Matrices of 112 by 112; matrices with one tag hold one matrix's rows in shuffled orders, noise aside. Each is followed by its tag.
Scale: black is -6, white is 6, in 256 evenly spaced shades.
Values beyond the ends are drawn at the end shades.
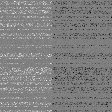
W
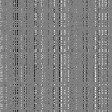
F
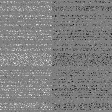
W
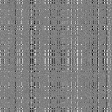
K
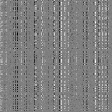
F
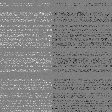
W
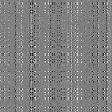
K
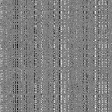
F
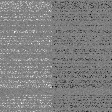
W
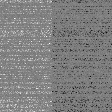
W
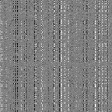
F
